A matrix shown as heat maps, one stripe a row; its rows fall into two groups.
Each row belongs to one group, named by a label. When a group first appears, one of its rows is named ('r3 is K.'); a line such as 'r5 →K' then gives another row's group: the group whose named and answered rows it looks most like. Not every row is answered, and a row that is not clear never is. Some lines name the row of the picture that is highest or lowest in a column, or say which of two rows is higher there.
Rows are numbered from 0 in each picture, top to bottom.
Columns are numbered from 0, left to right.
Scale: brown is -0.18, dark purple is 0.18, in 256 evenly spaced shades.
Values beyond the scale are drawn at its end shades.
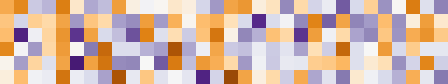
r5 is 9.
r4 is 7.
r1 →7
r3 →7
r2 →7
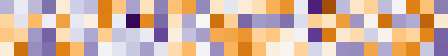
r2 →9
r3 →9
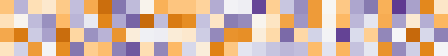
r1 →7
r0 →7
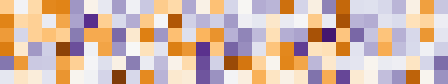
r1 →7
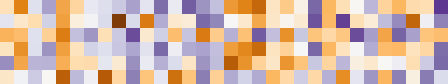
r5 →7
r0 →9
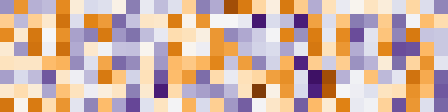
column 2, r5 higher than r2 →Yes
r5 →9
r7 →7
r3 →7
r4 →7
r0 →9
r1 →7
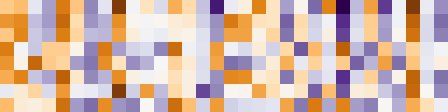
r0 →9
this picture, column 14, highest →6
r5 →9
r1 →9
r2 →9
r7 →7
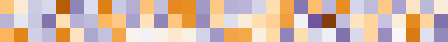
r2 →9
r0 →7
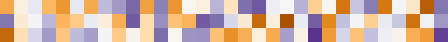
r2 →9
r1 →9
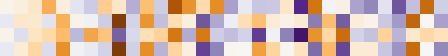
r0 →7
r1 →9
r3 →9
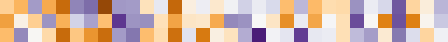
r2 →7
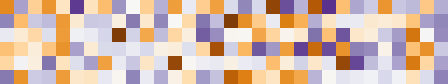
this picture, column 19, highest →3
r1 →9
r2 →9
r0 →7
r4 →7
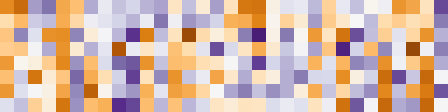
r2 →7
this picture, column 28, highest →5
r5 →7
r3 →9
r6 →7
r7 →7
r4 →7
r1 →9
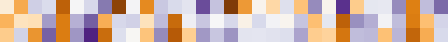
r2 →7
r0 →9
